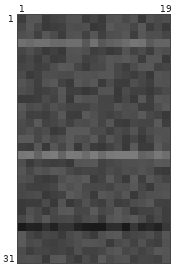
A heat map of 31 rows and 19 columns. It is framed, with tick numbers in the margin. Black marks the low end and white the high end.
The distribution is heavy-tailed on both sides. Rows 4, 18 and 27 stand out from the rest. Overall the values sit about 30% of the way up the scale.
